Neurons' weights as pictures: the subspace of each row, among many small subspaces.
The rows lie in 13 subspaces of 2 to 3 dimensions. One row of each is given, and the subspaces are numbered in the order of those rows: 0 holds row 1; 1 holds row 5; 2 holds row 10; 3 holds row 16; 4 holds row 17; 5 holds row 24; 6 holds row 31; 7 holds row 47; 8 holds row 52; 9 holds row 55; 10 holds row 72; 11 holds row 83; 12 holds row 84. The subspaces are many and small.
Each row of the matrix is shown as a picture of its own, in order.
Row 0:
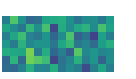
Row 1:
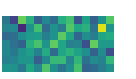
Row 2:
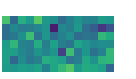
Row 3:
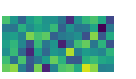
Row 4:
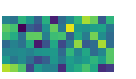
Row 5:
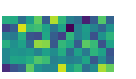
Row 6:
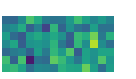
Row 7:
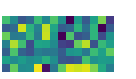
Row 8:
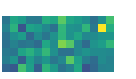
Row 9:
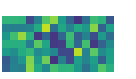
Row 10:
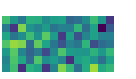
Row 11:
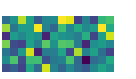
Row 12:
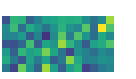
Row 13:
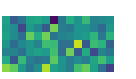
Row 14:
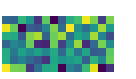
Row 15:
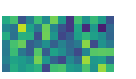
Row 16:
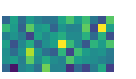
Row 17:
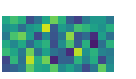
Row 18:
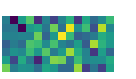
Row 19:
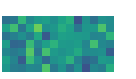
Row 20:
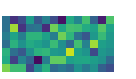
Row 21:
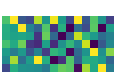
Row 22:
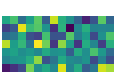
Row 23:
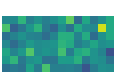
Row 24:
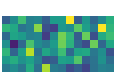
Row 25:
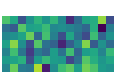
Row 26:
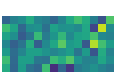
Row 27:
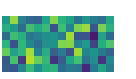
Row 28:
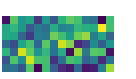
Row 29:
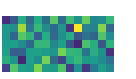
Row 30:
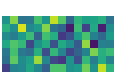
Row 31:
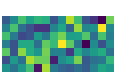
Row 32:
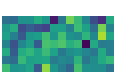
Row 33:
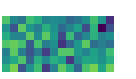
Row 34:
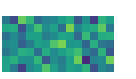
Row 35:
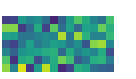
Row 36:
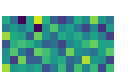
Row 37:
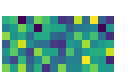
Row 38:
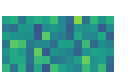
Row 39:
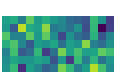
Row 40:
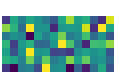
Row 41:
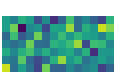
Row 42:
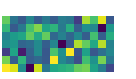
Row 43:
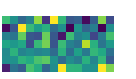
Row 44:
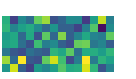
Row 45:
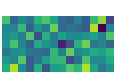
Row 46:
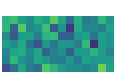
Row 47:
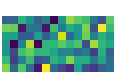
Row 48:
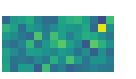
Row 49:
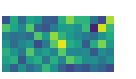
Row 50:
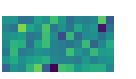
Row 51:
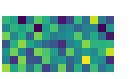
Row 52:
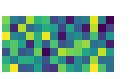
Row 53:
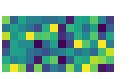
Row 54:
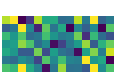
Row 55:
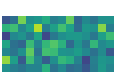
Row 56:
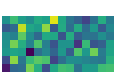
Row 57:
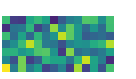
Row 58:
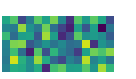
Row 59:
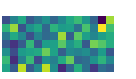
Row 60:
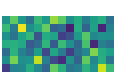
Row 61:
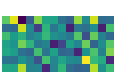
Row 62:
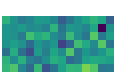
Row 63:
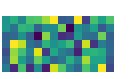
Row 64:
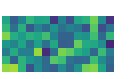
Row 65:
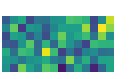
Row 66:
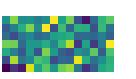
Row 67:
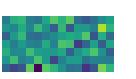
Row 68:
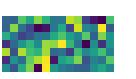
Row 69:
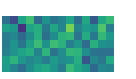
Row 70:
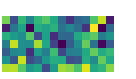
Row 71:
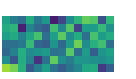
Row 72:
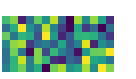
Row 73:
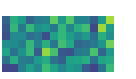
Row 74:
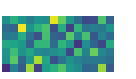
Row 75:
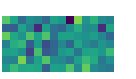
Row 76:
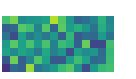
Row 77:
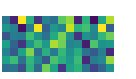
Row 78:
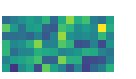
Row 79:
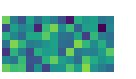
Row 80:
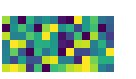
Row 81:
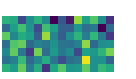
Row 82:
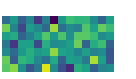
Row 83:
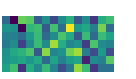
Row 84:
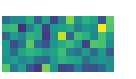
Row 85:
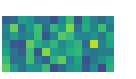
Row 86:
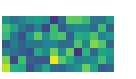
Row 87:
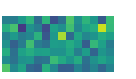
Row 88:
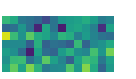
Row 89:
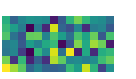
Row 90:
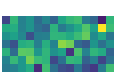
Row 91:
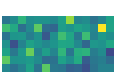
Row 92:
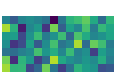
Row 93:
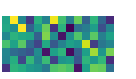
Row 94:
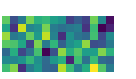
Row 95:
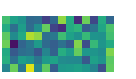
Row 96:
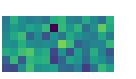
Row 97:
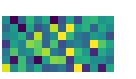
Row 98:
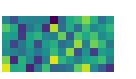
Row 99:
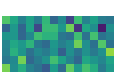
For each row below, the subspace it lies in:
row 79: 5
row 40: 3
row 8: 2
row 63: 9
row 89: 3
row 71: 12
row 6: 4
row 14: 1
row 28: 6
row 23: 5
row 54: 11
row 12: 2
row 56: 7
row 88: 9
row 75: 9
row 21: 0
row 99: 5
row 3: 7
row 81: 10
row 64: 8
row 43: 1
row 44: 3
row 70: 4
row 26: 3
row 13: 6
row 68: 6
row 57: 11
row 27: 4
